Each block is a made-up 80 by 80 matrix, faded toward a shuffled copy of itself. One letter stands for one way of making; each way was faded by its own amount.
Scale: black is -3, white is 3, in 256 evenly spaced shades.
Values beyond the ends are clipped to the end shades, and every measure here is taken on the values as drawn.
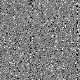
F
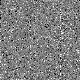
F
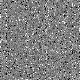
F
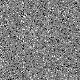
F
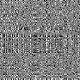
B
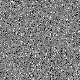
F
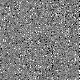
F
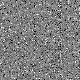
F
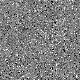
F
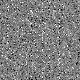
F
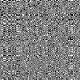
B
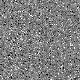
F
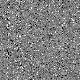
F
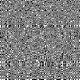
B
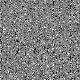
F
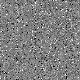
F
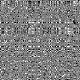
B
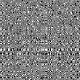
B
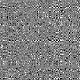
B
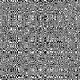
B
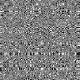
B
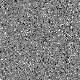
F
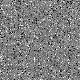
F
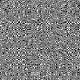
B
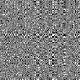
B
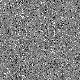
F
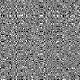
B
